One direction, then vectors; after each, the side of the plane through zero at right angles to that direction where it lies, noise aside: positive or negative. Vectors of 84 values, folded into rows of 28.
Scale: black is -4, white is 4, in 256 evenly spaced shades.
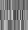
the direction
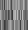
negative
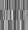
positive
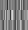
positive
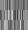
positive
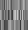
negative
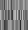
negative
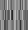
negative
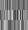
positive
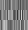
positive
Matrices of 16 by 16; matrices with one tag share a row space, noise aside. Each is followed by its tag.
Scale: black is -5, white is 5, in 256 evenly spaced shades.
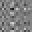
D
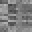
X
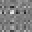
D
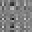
D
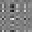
D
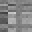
X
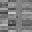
X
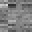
X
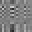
D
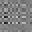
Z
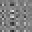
D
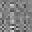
D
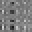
D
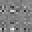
D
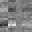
X
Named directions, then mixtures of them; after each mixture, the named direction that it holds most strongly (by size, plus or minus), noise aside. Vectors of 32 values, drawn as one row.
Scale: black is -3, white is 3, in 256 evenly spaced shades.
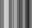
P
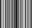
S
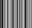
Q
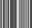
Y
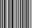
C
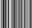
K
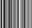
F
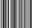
K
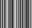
C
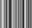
Q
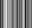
Q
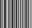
C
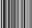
F
